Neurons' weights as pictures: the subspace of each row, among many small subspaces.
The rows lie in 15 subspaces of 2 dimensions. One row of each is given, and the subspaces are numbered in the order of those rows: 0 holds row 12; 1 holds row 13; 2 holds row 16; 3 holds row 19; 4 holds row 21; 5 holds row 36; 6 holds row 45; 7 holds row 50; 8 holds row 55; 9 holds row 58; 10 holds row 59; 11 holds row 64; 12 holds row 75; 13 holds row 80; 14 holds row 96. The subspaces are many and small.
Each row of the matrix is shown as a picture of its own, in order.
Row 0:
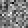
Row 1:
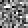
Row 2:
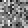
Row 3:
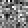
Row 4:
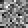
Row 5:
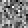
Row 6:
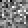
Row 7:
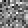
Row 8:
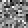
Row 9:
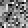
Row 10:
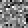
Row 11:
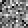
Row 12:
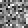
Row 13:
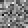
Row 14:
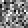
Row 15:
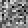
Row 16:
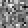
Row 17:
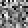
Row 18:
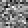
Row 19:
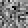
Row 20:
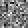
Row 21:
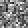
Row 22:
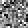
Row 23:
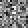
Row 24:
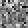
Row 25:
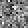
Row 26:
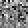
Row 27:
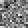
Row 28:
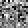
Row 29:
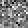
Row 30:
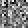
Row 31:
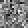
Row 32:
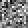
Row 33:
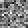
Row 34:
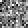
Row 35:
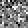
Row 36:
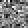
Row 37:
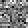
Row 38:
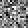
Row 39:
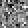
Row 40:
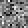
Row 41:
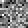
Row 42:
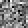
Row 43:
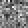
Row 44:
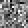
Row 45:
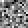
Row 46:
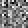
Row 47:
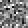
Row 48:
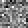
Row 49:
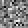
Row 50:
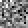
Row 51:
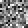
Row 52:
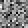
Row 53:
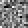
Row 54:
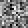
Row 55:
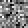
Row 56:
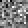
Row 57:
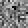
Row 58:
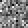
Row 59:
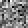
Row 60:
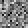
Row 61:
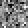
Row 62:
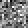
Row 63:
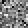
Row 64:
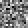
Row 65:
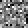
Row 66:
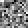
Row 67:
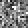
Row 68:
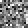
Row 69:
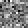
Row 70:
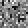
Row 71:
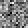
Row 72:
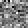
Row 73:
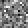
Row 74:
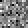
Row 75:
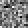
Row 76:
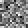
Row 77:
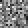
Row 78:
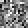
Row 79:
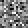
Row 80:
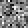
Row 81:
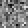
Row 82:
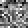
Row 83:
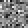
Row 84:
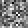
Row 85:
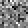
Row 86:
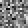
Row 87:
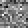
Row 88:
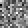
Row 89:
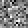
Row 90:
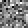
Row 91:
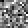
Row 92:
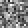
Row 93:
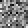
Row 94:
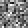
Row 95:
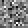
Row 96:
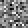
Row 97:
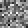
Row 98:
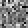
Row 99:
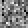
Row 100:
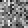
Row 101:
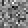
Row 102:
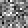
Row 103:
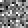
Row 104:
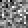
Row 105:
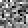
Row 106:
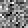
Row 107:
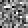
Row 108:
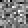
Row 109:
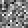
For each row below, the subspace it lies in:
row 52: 5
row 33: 1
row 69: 5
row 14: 10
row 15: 10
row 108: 7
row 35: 13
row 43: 8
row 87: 11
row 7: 1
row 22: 9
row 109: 5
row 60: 5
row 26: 8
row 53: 12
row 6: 7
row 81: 2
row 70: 3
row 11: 9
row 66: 6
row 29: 13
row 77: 11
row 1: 12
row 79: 14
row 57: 3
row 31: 10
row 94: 4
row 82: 11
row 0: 8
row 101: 3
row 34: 9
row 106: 8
